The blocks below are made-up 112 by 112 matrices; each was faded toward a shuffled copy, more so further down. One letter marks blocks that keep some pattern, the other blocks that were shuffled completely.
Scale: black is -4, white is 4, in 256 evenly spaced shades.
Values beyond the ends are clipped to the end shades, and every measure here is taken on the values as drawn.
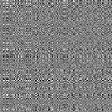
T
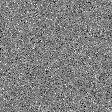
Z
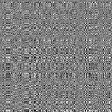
T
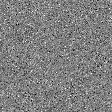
Z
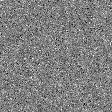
Z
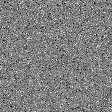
Z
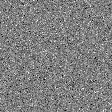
Z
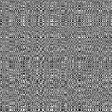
T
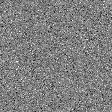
Z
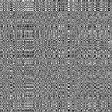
T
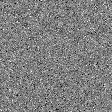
Z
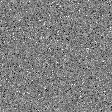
Z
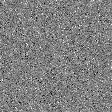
Z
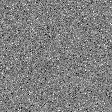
Z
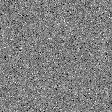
Z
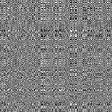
T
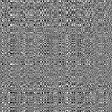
T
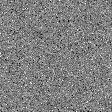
Z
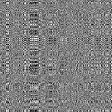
T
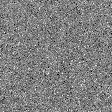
Z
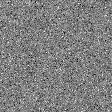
Z
